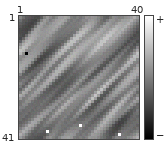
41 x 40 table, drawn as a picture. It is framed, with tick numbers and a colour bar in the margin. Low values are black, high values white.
Grain: diagonal, up to the right. Histogram: bell-shaped. Lone odd cells: 4, 3 higher and 1 lower than their neighbours. Mirror symmetry: none. Odd rows or columns: none.
